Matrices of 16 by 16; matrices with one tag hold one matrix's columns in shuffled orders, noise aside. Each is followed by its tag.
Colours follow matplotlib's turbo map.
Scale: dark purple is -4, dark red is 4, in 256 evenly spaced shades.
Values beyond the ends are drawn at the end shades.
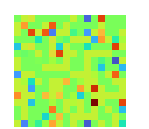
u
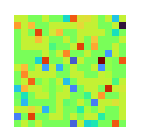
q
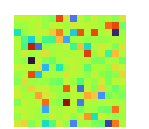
u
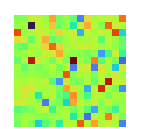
q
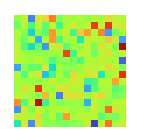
u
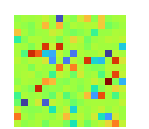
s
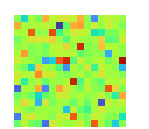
q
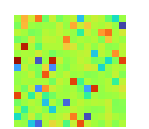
q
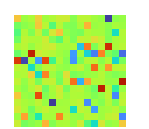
s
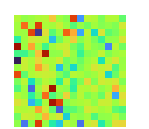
u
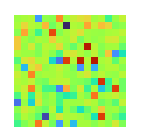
q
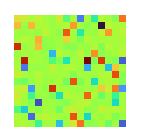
q
